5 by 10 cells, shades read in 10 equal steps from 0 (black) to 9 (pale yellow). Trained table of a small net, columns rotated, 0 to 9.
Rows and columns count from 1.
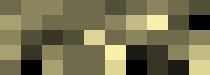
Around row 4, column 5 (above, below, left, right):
8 4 4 9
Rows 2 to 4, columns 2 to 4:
5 4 4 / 3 2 3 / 2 5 4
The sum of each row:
41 47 43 45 37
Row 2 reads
6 5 4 4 4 5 7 9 3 0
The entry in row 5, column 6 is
8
